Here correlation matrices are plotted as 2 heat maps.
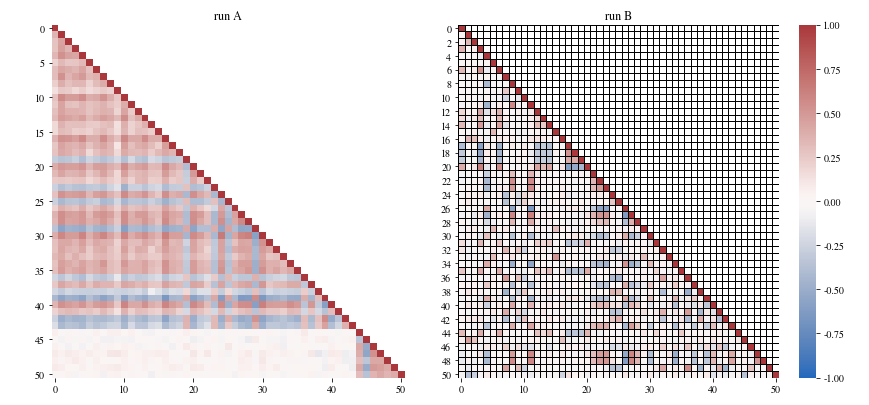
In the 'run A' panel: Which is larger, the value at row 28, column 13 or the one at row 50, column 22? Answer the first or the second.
the first
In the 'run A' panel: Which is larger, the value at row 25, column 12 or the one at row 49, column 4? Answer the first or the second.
the second
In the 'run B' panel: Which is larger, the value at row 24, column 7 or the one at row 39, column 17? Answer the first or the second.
the second
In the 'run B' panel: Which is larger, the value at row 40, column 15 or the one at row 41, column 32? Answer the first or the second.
the second
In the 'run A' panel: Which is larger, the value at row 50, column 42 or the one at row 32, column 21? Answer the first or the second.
the second
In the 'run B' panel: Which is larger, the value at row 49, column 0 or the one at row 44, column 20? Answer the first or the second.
the second
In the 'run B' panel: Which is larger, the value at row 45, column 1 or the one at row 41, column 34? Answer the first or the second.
the first
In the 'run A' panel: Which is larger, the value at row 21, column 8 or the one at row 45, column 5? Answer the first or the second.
the first
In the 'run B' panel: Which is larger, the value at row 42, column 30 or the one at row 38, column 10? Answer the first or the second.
the second
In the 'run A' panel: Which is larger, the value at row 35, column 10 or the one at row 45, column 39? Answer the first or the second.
the first
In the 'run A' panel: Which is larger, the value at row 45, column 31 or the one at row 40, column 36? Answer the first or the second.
the first
